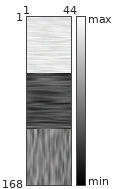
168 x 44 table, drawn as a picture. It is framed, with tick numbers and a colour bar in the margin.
The table splits into 3 rows of 1 panel. Panel 1,1: very high, streaked across, faint in contrast. Panel 2,1: low, streaked across. Panel 3,1: middling, streaked downward.
